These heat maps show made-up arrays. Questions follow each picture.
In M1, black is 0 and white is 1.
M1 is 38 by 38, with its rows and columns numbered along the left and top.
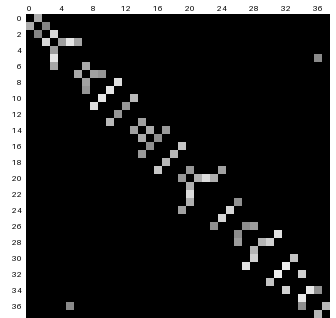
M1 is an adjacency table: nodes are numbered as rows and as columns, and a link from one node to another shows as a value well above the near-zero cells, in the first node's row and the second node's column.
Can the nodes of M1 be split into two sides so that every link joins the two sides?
no
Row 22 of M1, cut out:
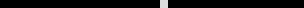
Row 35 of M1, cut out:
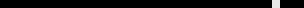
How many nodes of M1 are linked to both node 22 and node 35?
0
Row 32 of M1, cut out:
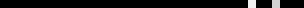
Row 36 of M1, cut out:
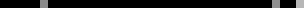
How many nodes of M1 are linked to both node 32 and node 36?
1
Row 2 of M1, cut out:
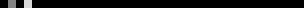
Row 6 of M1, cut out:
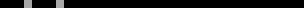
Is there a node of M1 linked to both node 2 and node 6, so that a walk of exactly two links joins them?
yes
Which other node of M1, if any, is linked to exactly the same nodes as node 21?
node 22
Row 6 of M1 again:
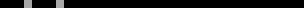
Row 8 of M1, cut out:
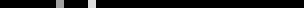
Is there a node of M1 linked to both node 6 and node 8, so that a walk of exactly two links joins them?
yes
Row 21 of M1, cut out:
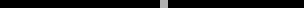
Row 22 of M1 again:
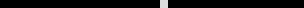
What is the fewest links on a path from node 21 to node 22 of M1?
2
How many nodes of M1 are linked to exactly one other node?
11
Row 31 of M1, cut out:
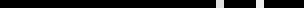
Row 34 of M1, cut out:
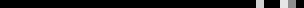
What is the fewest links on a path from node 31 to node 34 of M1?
2
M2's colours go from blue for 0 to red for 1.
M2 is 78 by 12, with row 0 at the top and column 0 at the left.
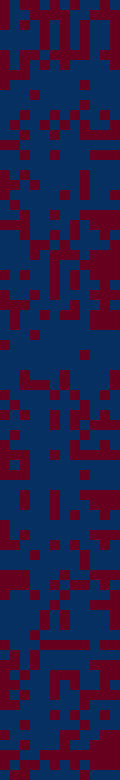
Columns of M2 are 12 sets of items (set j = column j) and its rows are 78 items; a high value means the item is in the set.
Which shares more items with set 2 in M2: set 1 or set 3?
set 1
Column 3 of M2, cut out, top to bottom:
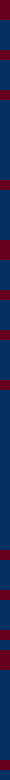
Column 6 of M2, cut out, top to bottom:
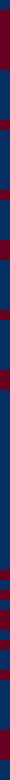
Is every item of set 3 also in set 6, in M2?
no
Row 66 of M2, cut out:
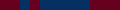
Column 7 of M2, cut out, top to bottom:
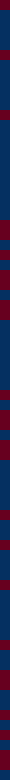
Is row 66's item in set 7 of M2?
no
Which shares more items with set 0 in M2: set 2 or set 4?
set 2
